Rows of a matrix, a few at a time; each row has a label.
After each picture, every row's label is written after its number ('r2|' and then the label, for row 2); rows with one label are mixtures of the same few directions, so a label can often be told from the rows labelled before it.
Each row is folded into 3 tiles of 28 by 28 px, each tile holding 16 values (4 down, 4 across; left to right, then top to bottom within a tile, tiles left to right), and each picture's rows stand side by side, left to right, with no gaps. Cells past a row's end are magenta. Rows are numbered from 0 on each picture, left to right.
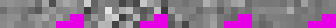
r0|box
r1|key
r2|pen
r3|box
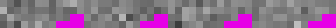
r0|pen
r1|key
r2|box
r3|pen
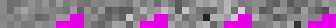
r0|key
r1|key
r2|key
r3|pen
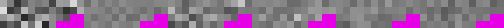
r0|pen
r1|key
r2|pen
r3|key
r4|box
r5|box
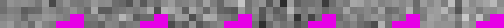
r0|box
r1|key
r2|pen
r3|box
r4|pen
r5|box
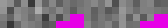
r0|box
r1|box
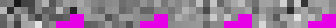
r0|pen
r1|pen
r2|box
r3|box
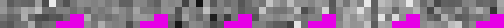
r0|box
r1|pen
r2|box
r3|pen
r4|box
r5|pen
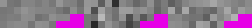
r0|key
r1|box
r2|key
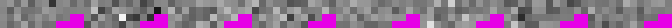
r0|box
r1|key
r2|key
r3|key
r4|pen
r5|box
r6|box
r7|pen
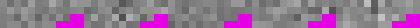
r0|box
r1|key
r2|pen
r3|key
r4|box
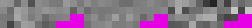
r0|box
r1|key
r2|key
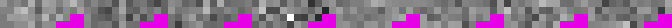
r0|box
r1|box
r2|box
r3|key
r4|key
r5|pen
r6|key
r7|pen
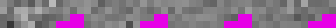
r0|box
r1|pen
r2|key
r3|box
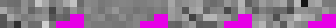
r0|pen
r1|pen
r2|pen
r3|box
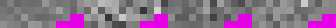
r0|pen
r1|pen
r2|box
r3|box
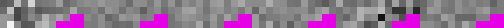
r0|box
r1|pen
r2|box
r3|pen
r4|key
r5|pen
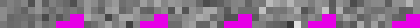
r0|box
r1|pen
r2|key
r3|pen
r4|pen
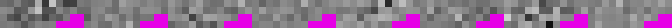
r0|box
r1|pen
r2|pen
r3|box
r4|box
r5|key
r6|pen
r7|box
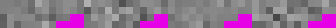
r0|pen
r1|key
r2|box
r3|pen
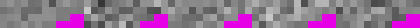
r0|box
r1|pen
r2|key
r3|box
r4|key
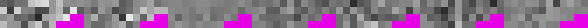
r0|key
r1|key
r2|key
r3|box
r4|pen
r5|box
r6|box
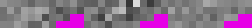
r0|key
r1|box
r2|key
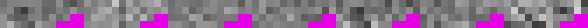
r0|box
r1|box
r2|pen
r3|key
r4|box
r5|pen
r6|pen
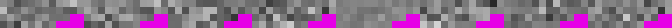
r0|pen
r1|pen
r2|key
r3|pen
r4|key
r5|pen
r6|box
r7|key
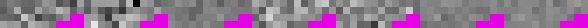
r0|pen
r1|box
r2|box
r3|box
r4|pen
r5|pen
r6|box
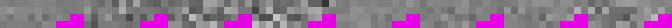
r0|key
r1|box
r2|pen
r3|pen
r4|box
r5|pen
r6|key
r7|key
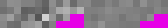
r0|key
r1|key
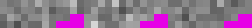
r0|pen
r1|box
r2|box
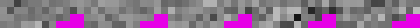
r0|pen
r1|pen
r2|key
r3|key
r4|key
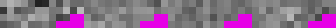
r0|key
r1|pen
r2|box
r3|key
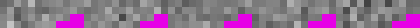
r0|box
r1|key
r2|pen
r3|pen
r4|box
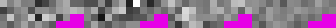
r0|key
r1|box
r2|box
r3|box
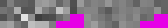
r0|pen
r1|box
